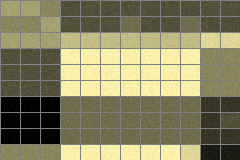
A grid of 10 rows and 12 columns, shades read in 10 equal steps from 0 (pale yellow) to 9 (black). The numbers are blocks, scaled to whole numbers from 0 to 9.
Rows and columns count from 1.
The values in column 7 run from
0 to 6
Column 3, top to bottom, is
4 3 3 6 6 6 9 9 9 4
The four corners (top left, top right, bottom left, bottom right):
3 6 4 8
